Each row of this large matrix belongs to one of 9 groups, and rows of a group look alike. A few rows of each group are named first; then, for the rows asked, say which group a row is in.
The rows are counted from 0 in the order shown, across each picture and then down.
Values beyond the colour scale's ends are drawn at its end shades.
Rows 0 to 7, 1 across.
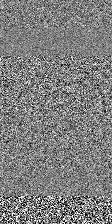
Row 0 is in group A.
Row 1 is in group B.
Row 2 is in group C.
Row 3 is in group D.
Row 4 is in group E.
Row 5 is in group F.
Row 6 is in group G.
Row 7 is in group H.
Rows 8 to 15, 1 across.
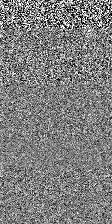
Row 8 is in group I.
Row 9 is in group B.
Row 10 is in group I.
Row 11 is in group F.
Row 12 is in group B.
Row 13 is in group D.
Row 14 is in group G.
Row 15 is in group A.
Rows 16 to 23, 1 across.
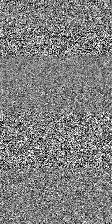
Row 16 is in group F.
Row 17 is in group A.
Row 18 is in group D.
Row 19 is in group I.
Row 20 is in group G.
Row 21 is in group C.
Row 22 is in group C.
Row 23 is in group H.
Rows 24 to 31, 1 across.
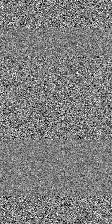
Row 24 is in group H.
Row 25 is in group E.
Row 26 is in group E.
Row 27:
F
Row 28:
C
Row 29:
C
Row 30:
B
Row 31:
C
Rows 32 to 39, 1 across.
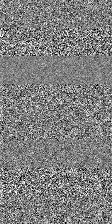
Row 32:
B
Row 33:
F
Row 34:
D
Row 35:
D
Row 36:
G
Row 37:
C
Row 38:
D
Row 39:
A
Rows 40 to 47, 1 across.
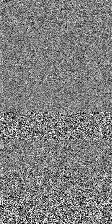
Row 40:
C
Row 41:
I
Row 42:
G
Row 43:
G
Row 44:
E
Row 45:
A
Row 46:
A
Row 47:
G
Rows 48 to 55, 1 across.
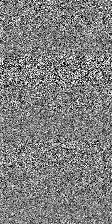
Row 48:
H
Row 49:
B
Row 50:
G
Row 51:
E
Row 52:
I
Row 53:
D
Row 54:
I
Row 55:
F
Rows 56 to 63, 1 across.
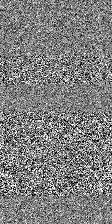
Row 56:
A
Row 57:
H
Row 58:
H
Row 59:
F
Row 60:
A
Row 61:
E
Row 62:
E
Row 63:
D
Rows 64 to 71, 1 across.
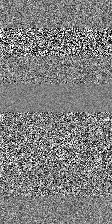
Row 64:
I
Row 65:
B
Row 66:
C
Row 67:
F
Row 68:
G
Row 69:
D
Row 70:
B
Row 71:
E
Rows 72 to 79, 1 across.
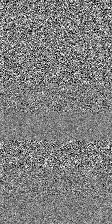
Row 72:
F
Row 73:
F
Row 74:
H
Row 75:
A
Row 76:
E
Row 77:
G
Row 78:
B
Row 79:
E
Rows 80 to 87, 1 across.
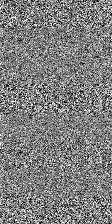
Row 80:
E
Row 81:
G
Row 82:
E
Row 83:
E
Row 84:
F
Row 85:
G
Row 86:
C
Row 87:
F
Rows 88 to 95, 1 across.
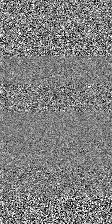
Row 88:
F
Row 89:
B
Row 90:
B
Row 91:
B
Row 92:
G
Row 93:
F
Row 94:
H
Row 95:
I
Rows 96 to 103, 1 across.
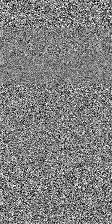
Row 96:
F
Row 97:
G
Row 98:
A
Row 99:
C
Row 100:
F
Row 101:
C
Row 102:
I
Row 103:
B
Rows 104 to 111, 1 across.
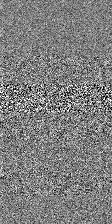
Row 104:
B
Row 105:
B
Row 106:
D
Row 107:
F
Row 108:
A
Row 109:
D
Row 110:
A
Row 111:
I
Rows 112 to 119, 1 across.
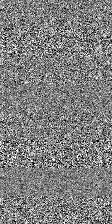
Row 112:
A
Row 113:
D
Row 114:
G
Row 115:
H
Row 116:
A
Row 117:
E
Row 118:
A
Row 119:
G
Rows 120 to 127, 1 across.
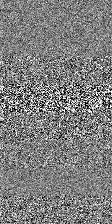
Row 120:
A
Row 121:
G
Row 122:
I
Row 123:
G
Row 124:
A
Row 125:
G
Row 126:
F
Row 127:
C
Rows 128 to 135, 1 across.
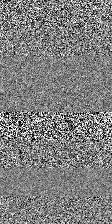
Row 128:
C
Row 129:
F
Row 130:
D
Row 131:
A
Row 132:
E
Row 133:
E
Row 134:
B
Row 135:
F
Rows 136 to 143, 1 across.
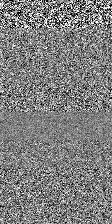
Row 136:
G
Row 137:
I
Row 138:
F
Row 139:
A
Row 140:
A
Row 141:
D
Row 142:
H
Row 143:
A
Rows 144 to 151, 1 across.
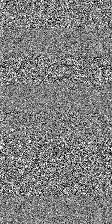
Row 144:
F
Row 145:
G
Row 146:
D
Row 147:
F
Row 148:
F
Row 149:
B
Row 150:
H
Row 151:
D
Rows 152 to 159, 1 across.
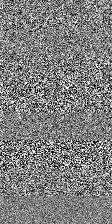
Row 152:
G
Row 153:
F
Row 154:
G
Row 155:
F
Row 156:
B
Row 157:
H
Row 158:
C
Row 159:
E
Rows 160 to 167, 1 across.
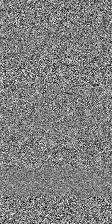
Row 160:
A
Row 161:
A
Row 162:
D
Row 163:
E
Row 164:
G
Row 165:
D
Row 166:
F
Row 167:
F
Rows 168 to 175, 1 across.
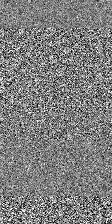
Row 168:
E
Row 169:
H
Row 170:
D
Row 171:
B
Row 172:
A
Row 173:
B
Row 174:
I
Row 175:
D
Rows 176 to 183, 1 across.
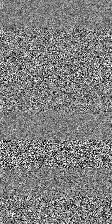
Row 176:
G
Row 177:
G
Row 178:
E
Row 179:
D
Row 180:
E
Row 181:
C
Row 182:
B
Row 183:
I
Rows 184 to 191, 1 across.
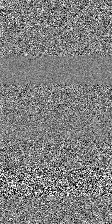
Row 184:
A
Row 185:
G
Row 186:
F
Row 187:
D
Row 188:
F
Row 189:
A
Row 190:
E
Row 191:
H
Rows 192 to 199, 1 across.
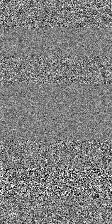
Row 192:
C
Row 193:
E
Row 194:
D
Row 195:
D
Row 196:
E
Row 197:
I
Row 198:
F
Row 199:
E
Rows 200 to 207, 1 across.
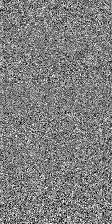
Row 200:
A
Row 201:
C
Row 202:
B
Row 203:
I
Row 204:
D
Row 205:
I
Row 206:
I
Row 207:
A
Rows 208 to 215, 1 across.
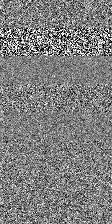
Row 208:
B
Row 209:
A
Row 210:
B
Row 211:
I
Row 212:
B
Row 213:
F
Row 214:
C
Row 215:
A
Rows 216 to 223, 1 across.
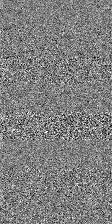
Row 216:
G
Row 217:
C
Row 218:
F
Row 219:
C
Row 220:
I
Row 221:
G
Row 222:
I
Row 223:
B
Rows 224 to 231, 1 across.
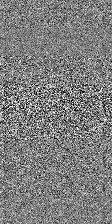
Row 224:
A
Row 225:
A
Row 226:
B
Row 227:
H
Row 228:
A
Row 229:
H
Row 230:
H
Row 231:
D
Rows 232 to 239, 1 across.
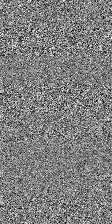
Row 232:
B
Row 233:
E
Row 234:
I
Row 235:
A
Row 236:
G
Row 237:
C
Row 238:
G
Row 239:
A
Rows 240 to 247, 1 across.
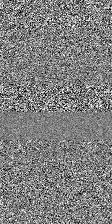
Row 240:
G
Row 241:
F
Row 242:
C
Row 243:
G
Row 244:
H
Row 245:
B
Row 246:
C
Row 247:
F
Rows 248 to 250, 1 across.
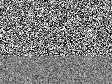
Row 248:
A
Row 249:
B
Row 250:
B
